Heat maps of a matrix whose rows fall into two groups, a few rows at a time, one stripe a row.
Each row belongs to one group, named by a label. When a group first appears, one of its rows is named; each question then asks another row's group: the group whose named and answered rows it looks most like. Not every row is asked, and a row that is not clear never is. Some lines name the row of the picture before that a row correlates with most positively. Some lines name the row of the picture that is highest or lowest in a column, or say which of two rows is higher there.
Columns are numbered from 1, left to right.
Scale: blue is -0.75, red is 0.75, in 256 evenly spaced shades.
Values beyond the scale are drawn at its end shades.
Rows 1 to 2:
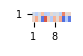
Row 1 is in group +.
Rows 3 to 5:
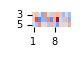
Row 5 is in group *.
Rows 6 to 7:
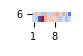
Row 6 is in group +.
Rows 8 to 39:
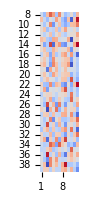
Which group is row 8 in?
*
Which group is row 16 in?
+
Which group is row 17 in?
+
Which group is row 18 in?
+
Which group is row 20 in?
+
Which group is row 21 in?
+
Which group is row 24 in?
+
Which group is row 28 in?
+
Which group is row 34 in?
*
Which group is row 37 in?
*
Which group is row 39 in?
+
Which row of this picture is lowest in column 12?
34
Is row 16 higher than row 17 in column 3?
Yes
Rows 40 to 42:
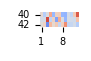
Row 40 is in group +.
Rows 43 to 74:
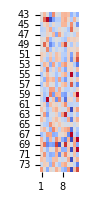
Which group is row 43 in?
+
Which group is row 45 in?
+
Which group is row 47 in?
*
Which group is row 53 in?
+
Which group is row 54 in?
*
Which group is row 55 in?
+
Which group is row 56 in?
*
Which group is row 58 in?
*
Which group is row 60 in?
*
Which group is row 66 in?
+
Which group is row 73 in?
+
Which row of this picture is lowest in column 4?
44
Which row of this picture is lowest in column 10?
67
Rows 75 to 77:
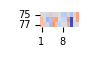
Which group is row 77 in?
+
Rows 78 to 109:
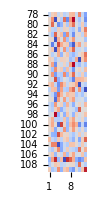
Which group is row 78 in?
+
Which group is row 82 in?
*
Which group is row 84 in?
*
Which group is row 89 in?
*
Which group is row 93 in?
+
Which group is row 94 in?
*
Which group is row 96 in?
*
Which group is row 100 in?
+
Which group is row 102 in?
*
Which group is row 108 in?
+
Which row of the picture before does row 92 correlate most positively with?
77
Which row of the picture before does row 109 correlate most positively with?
75
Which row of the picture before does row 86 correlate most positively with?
75
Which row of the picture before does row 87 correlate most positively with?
76
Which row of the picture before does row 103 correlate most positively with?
75
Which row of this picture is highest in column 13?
109
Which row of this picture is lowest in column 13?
93
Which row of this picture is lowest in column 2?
84
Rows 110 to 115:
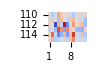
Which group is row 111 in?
+
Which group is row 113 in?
*
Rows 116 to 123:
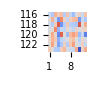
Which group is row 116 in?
*
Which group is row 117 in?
+
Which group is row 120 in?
+
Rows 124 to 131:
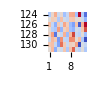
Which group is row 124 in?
+
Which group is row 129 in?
+
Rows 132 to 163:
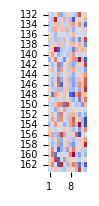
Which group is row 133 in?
*
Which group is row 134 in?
+
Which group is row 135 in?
*
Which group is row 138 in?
+
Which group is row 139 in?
*
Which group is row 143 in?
+
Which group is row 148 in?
*
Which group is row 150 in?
*
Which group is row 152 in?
+
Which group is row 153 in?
+
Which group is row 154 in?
+
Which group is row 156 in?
+
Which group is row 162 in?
+
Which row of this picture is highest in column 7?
150
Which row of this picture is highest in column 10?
156
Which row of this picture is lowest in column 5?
146
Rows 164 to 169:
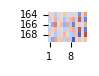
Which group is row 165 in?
+
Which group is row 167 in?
+
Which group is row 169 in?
*
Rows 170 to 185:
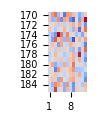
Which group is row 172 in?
+
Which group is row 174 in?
*
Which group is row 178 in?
+
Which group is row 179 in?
+
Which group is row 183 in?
+
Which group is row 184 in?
*
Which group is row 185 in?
*
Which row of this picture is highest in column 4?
174
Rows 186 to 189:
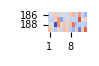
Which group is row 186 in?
+
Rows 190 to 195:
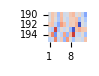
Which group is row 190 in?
+
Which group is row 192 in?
+
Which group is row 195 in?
*
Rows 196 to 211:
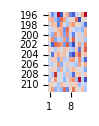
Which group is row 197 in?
+
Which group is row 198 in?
+
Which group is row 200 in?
*
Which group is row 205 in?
+
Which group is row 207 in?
+
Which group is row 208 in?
*
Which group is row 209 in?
+
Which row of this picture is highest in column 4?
196
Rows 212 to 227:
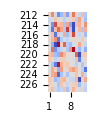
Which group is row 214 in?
*
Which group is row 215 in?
*
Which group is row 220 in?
+
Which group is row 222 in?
*
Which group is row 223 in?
+
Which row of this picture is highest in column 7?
215
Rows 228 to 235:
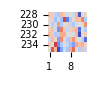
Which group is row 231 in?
+
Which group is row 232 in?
+
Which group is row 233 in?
+
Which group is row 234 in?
*
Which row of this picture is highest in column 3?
234
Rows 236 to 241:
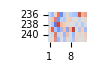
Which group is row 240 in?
*
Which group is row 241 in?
*
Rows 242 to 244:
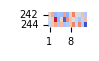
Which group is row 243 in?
*
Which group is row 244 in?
+
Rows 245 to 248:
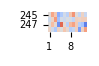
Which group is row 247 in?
+
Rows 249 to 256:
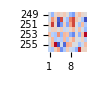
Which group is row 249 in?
*
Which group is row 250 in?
+
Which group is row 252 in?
+
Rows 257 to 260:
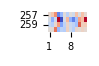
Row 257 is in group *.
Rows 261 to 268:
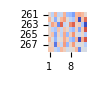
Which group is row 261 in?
*
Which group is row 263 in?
+
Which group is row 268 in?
+
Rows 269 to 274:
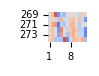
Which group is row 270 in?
+
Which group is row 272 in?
+
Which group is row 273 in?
+
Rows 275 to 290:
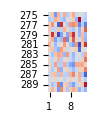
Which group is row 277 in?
+
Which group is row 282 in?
+
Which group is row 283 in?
*
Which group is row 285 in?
*
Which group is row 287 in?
+
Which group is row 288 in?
+
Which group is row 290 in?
+
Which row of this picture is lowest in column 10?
276
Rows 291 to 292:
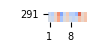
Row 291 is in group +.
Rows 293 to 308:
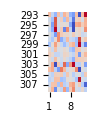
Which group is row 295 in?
*
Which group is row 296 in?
*
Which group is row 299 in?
+
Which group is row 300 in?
*
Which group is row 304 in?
+
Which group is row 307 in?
+
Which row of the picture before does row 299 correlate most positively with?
291
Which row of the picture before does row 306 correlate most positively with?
291
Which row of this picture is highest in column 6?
303
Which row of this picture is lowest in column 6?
296
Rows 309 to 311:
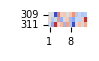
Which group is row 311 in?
*
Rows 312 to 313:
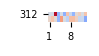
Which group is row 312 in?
*
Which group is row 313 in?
+
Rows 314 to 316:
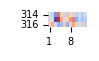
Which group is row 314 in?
*
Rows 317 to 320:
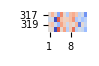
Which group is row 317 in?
+
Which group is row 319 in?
+
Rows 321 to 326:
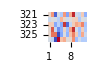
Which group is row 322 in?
+
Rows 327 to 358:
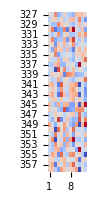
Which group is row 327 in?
*
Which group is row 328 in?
+
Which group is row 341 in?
+
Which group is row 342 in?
+
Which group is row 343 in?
+
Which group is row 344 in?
+
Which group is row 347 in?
+
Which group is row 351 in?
*
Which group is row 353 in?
*
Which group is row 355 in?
+
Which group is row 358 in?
+
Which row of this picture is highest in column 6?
346
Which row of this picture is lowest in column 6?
339
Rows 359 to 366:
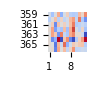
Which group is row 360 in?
+
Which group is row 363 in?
+
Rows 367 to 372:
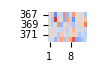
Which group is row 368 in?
*
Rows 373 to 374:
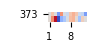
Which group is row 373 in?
+
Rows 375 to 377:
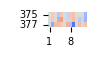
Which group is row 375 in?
+
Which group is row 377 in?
*
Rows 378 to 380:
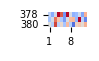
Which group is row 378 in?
*
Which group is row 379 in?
+
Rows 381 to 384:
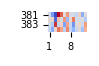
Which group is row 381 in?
*
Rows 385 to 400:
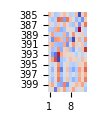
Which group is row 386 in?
*
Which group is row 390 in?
*
